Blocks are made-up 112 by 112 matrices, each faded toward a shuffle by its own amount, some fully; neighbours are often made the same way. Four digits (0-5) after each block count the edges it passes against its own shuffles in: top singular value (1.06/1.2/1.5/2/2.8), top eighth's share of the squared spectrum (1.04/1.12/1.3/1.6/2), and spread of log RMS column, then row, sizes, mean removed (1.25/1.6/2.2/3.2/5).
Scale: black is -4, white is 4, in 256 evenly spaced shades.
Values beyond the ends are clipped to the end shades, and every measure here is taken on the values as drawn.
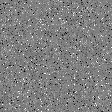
2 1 0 0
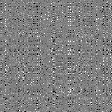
5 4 3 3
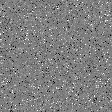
0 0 0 0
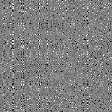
5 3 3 2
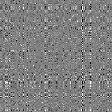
5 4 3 3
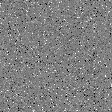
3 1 0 0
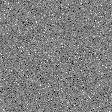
0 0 0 0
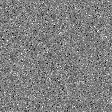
0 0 0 1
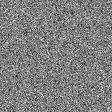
0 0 0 0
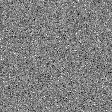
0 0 0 0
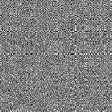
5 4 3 3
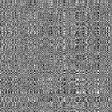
5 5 4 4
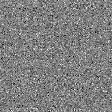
3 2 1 1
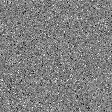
2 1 0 0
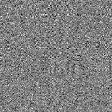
4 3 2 2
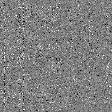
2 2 2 1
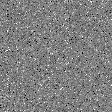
0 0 0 0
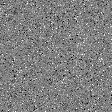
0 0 0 1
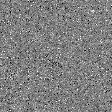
1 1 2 1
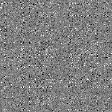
2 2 3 3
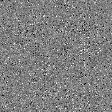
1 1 2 1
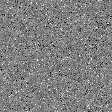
0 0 1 0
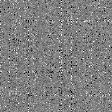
2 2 3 2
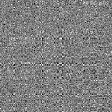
5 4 3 3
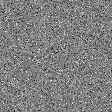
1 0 0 0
